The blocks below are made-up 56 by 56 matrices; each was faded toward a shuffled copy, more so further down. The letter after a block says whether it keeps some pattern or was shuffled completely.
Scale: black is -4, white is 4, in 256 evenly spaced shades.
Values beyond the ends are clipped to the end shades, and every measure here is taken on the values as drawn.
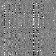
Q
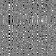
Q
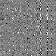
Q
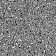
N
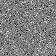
N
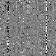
Q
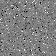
N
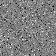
N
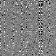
Q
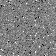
N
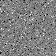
N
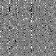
Q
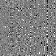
Q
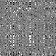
Q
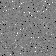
N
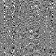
Q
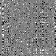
Q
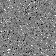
N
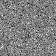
N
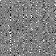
Q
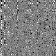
Q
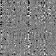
Q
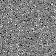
N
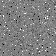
N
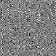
Q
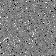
N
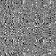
Q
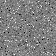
N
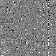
Q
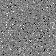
N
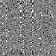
Q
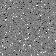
N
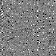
Q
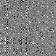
Q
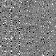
Q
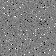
N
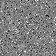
N
